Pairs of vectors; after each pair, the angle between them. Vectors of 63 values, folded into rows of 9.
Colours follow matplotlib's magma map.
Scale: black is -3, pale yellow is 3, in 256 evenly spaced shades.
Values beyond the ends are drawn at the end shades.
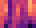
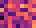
orthogonal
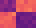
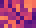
partly aligned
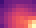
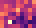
partly opposed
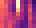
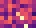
orthogonal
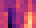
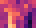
nearly opposite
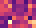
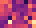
nearly parallel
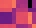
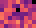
orthogonal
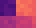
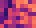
partly aligned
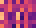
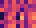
nearly opposite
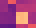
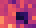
nearly opposite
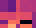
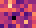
partly opposed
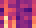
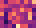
partly opposed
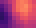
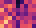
partly opposed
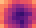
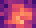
nearly opposite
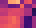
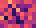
orthogonal
